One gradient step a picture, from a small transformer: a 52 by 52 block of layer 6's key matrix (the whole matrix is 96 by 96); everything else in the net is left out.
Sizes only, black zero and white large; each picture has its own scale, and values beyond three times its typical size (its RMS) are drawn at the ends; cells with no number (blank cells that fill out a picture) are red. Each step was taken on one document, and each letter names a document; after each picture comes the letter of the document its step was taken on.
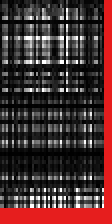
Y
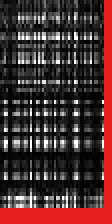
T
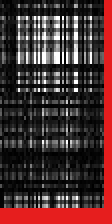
T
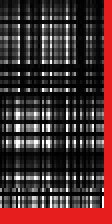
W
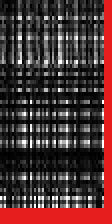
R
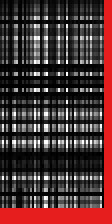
W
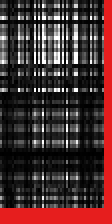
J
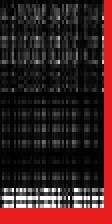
Y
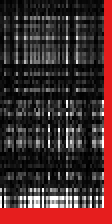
R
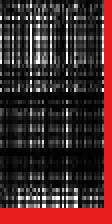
R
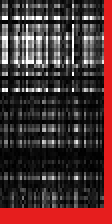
J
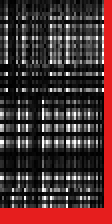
W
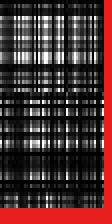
T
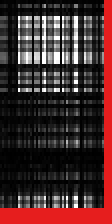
T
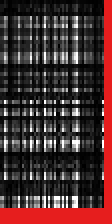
T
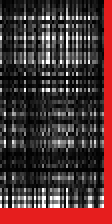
R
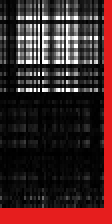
Y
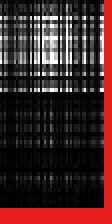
R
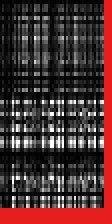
Y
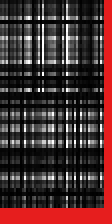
Y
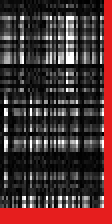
T
